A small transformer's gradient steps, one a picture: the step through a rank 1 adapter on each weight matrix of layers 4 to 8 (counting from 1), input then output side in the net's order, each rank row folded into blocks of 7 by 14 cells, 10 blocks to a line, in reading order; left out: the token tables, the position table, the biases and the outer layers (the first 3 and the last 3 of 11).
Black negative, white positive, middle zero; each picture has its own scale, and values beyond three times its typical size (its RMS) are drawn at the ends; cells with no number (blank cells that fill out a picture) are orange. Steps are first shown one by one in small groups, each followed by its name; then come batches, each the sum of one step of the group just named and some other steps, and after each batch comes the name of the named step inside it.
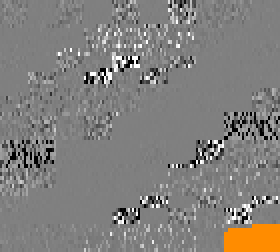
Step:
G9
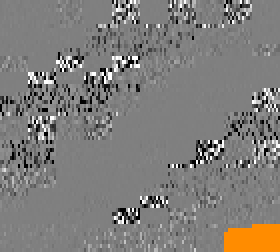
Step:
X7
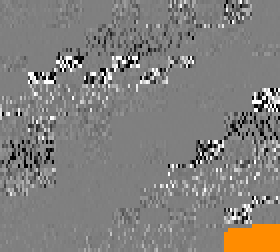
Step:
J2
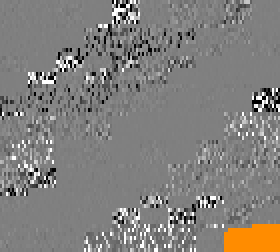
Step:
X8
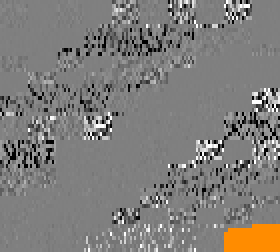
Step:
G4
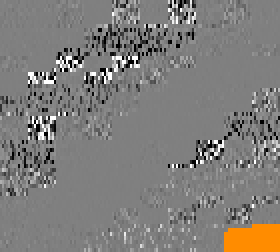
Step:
X8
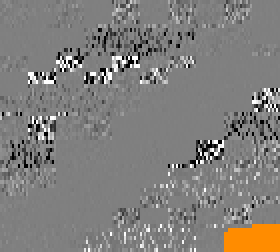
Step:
J2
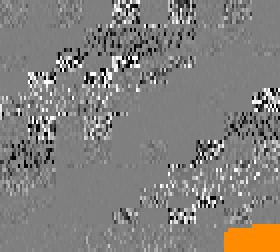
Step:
J2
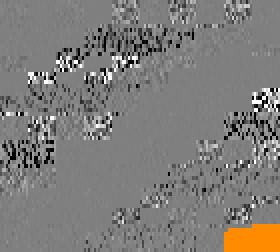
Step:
G4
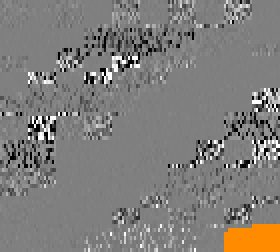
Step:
G4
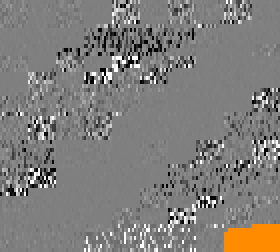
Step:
X8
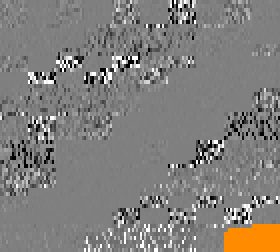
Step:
J2
